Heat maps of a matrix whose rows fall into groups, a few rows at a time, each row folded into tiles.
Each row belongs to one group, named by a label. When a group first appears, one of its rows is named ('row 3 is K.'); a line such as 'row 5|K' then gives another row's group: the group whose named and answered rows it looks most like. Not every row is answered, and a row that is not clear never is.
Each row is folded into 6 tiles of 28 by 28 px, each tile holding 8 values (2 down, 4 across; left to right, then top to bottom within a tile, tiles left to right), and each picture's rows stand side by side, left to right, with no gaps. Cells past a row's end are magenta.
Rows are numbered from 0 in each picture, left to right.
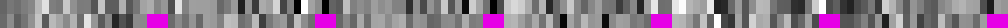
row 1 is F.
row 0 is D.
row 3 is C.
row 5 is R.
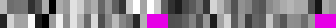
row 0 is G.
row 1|R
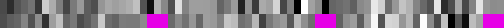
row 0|R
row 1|F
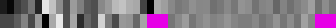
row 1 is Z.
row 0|R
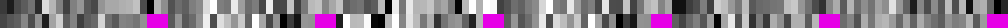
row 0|R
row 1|D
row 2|G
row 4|R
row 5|F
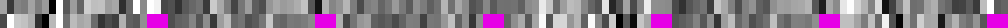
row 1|R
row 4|R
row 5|C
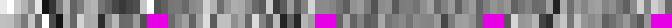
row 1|D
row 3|G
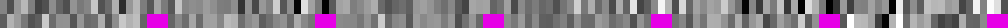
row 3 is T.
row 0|Z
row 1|F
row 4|F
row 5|G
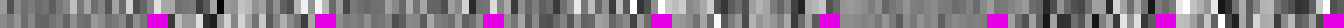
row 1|G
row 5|C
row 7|C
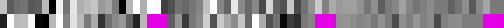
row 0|G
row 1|D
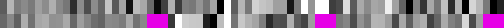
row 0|F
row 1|G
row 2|F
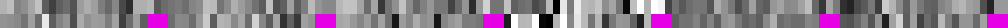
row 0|C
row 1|D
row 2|C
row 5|R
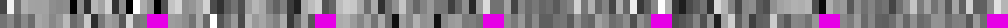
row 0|F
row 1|C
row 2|C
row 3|T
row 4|R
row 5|T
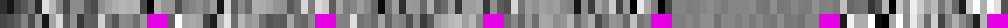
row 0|R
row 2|Z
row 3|F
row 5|G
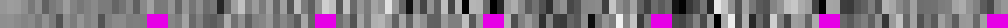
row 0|C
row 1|T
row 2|F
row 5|R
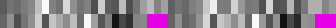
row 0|D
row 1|D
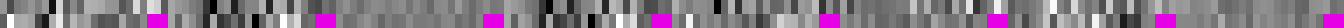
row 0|G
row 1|Z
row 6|D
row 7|C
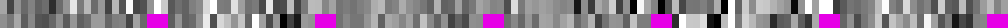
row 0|T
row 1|D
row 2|D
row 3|F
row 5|D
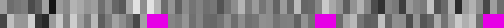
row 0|G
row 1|T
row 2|Z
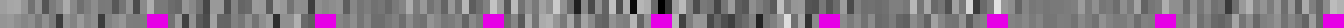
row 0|C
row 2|T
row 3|F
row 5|T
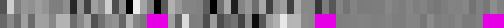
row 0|F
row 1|Z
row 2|T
